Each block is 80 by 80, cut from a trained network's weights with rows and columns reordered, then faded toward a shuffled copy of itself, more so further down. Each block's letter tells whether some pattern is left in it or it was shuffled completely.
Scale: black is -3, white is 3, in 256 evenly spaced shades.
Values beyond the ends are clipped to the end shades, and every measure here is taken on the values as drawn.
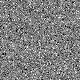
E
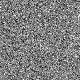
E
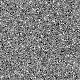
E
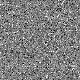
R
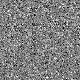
R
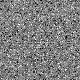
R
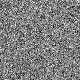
E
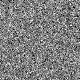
R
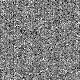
R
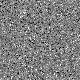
E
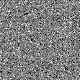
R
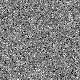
R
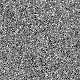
E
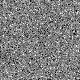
E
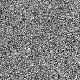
R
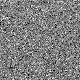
E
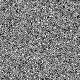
E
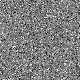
E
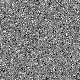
E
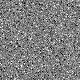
E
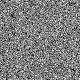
E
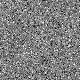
E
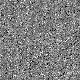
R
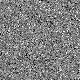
E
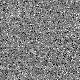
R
